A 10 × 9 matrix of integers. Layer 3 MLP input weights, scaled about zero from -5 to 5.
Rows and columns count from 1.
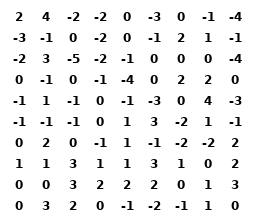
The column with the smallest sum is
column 9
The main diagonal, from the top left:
2 -1 -5 -1 -1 3 -2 0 3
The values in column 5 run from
-4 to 2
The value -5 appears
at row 3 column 3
